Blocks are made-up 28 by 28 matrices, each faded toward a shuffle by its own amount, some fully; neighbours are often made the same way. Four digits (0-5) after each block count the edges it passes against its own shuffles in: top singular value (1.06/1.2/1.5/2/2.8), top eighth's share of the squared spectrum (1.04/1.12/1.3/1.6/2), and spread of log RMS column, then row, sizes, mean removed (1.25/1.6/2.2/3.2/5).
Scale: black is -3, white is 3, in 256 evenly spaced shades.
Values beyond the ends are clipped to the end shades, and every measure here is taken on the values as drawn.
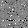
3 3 0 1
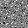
0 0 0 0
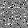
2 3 1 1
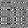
4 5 2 3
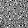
2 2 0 0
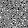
0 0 0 0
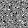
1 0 0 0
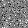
0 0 0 0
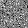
0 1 0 0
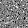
0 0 0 0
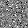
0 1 0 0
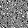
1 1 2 0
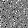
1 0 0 0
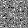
0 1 1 0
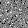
1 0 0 0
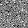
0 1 1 0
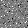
0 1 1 0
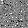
1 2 0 0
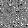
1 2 1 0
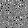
2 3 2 1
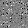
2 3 1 1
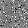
2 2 1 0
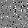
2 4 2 1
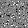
0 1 0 1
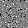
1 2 1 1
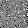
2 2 1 1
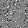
2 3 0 1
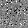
1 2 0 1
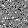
1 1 0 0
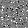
0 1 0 0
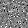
1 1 0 0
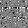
3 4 1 2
